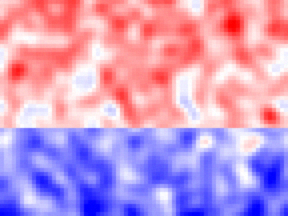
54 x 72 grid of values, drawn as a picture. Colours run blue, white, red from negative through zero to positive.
The field is mottled with small blotches. Values rise toward the top. No regular stripes run through it. A horizontal seam about 60% of the way down splits the table, and the top part is higher.
